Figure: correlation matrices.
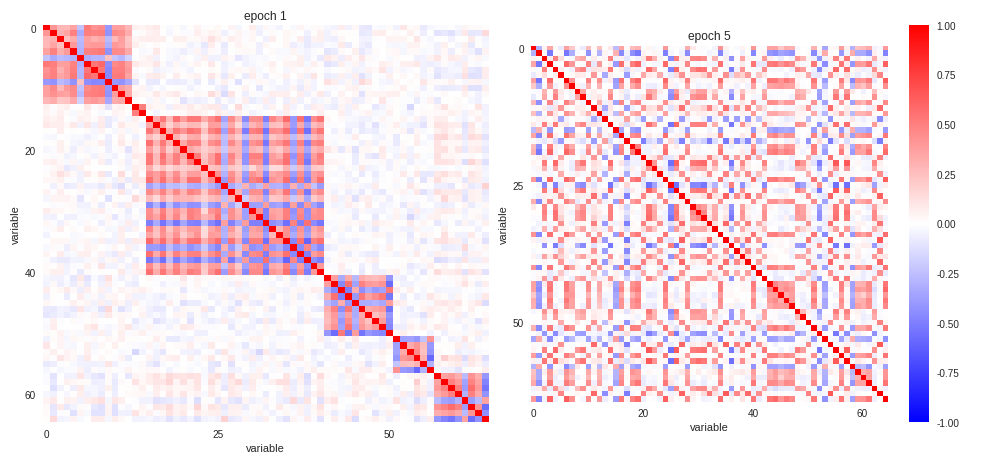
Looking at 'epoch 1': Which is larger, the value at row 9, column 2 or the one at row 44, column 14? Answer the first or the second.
the second
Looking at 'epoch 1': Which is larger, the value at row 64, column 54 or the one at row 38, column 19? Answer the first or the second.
the first
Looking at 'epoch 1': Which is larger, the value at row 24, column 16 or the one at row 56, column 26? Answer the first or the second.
the first
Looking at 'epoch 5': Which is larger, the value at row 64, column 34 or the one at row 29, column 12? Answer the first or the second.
the first
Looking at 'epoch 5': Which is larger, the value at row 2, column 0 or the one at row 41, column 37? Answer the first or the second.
the second
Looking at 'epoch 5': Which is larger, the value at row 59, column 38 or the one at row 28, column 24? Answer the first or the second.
the second
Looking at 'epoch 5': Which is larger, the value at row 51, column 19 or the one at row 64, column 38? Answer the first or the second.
the first
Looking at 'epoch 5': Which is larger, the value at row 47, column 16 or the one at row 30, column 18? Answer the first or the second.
the first
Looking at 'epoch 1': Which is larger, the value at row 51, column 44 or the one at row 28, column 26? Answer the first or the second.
the first
